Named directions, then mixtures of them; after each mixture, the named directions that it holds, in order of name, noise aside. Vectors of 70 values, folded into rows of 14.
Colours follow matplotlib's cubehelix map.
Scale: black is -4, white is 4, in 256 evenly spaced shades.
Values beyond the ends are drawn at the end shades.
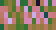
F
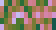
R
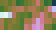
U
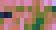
U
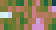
U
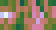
F, U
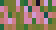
F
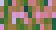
R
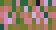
F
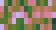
R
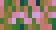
F, R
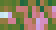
F, U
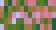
R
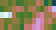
U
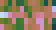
R, U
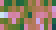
R, U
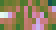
F, U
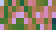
R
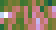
F, U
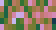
R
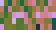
R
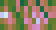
F, U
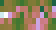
F, U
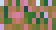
F, R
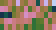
F, U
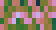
F, R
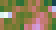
U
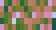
R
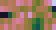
U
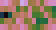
F, U
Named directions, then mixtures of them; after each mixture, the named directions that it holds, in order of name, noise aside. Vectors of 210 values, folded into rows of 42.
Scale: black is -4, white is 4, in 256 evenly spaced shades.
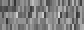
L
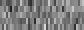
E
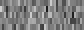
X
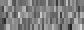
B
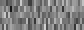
E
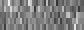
B, E, L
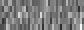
B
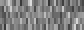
B, E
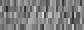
L, X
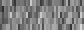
B, L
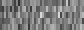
B, E, L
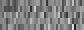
E, L, X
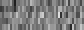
B, L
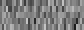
E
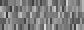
B, E, X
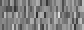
E, L, X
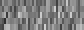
B, E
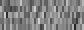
E, L, X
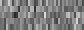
B, E, L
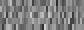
B, X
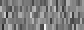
B, E, X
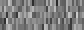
B, L, X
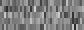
E, L, X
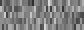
E, X
